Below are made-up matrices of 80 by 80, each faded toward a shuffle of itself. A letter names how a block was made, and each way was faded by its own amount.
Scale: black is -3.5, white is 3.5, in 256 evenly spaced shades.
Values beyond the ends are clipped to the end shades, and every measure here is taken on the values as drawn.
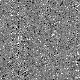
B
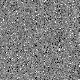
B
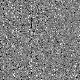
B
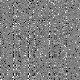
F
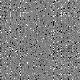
F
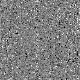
B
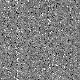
B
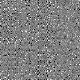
F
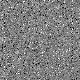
B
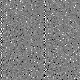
F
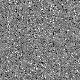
B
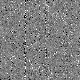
B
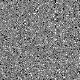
B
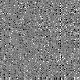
F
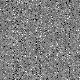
B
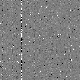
F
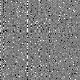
F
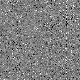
B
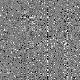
F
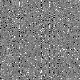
F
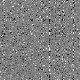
F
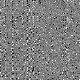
F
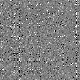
F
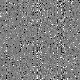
F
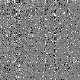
F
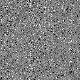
B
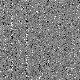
B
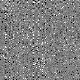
F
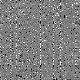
F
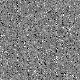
B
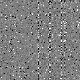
F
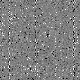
F
